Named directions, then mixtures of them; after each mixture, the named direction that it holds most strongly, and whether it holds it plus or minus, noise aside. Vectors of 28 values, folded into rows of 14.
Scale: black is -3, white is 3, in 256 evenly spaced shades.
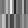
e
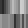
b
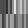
e, minus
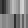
b, plus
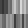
b, plus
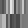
e, plus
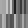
e, plus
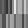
e, minus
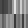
b, plus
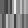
e, minus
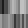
b, plus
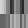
b, minus
